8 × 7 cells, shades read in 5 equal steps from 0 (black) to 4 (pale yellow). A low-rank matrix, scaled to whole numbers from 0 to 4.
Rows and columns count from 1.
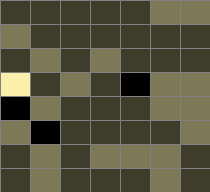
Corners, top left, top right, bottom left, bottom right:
1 2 1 1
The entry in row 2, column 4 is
1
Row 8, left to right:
1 2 1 1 1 2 1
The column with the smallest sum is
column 5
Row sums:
9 8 9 12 9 8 11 9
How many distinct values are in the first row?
2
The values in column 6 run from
1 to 2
